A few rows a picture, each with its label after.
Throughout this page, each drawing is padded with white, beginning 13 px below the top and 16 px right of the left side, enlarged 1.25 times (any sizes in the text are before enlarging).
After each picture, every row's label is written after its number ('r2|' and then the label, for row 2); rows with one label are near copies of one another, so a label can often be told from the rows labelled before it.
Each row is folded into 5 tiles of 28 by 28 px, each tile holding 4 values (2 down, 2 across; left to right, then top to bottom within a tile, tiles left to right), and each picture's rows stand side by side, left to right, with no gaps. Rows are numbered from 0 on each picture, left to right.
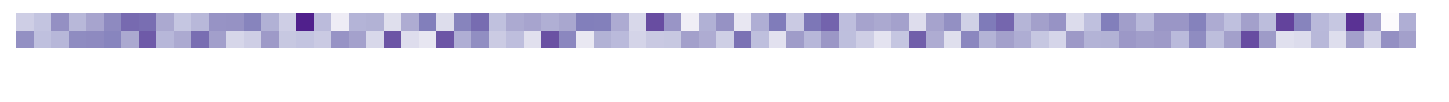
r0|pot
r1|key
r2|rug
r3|key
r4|rug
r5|rug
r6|pot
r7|key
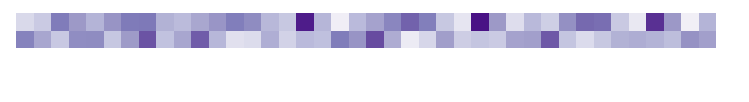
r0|pot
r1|key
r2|key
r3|key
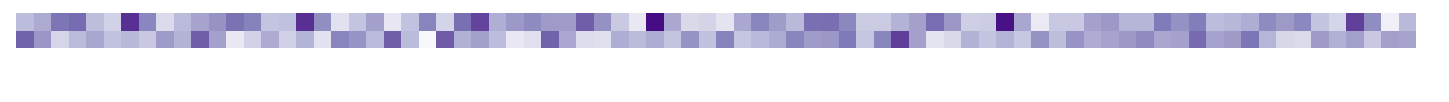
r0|key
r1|key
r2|rug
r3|key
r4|pot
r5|key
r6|pot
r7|key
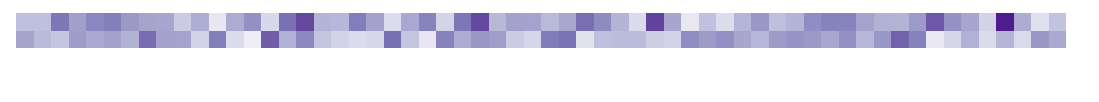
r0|pot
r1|rug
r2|rug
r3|key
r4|pot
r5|key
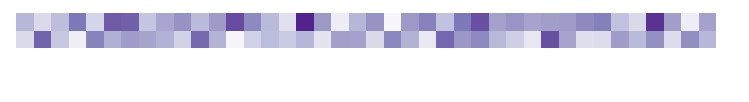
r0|rug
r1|key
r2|rug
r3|key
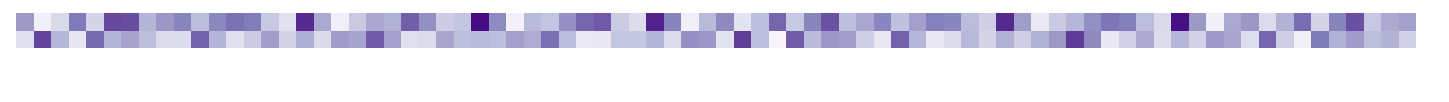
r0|rug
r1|key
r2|key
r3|key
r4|rug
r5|key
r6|key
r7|rug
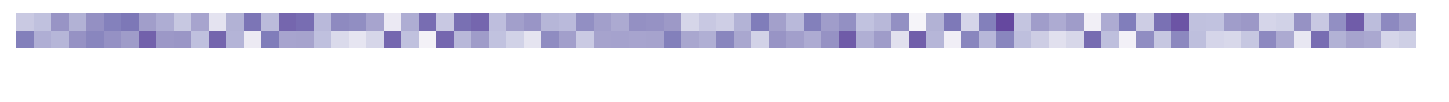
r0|pot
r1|rug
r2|rug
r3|pot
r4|pot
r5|rug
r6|rug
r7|rug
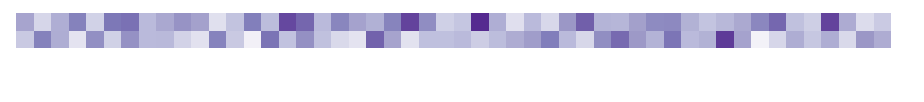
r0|rug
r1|rug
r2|key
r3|pot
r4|key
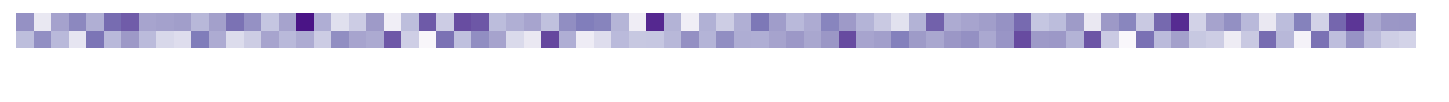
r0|rug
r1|key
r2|rug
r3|key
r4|pot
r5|pot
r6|rug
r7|rug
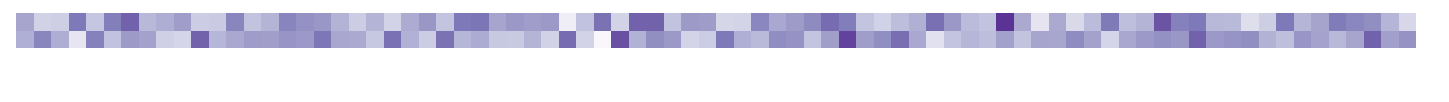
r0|rug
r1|pot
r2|rug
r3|rug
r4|pot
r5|key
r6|pot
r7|pot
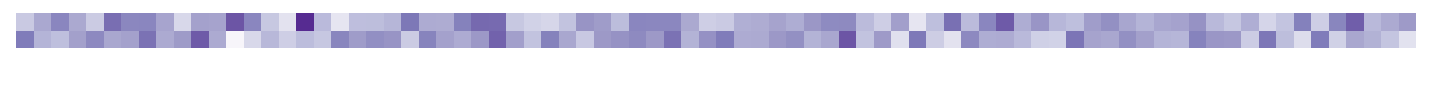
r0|pot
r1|key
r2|pot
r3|pot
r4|pot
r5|rug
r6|pot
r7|rug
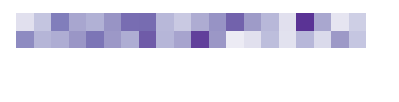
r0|pot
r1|key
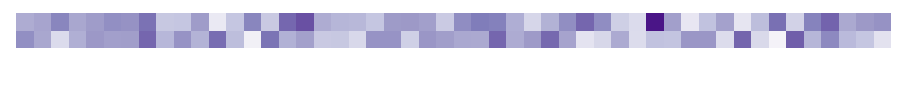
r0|pot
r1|rug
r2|pot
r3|key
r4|rug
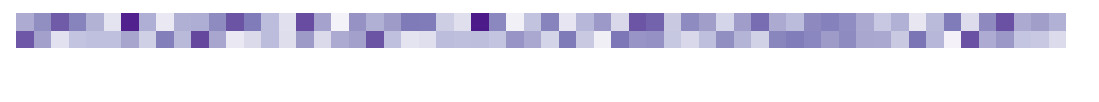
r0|key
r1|key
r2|key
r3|rug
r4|pot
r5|rug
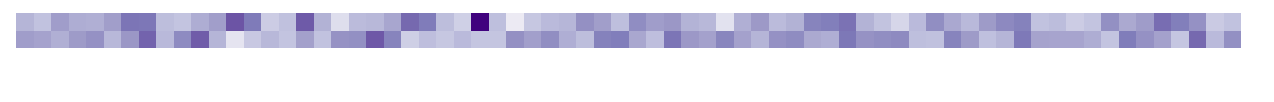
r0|pot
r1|key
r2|key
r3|pot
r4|pot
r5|pot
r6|pot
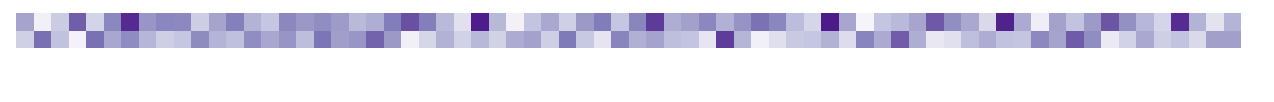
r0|rug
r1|pot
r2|key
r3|rug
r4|key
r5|key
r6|key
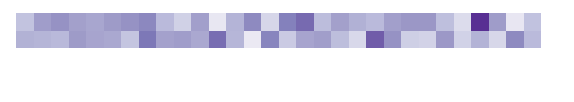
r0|pot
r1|rug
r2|key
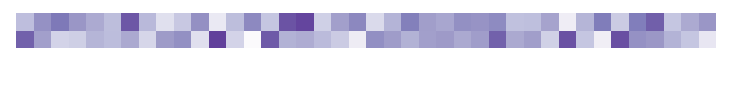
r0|key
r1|rug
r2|pot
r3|rug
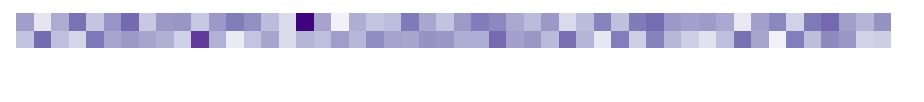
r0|rug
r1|key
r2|pot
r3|rug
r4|rug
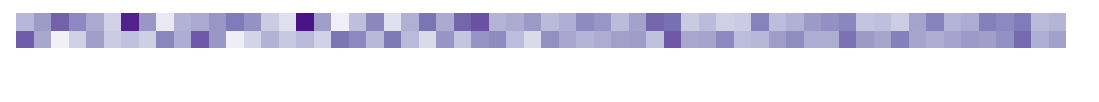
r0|key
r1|key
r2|rug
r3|pot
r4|pot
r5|pot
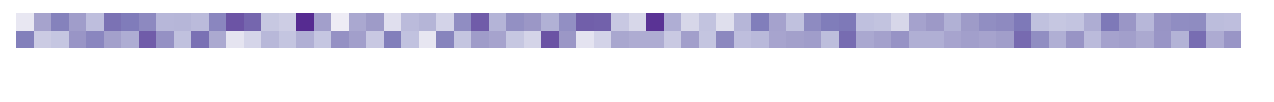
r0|pot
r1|key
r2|rug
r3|key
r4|pot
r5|pot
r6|pot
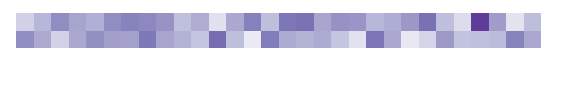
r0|pot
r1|rug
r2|key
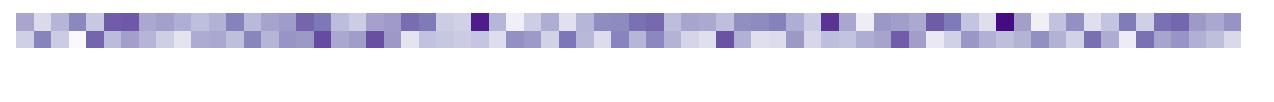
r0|rug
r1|pot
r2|key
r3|rug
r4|key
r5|key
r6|rug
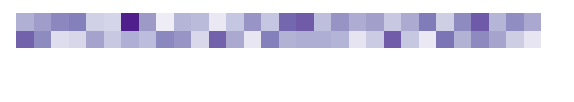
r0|key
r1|rug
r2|rug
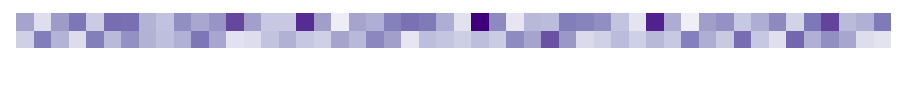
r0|rug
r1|key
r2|key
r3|key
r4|rug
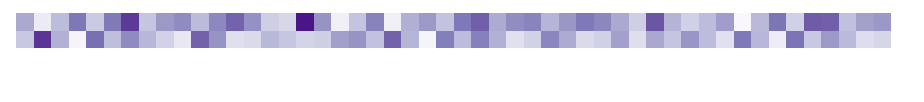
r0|rug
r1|key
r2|rug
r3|key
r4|rug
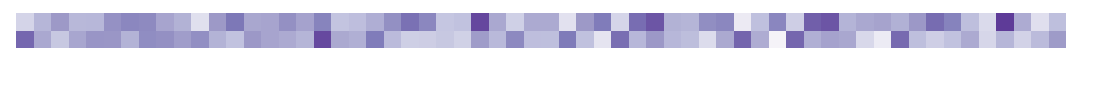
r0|pot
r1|pot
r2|key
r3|rug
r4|rug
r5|key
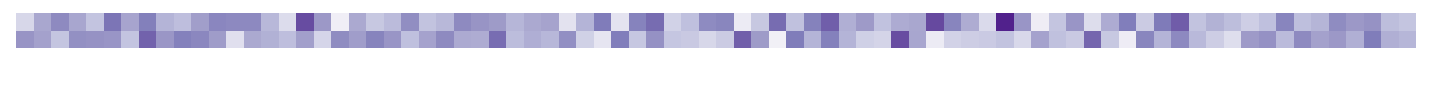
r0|pot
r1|key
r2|pot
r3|rug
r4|rug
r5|key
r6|rug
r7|pot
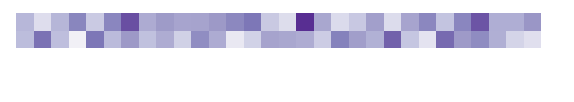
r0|rug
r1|key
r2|rug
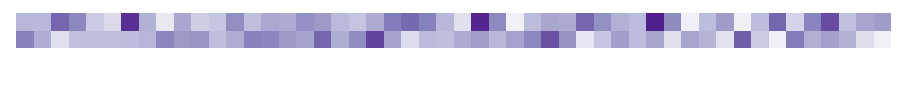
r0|key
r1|pot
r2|key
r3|key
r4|rug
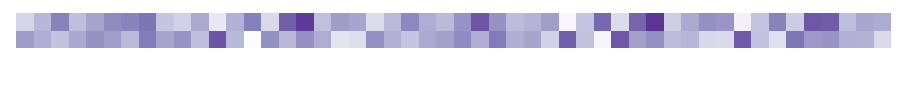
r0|pot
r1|rug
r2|pot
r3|rug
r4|rug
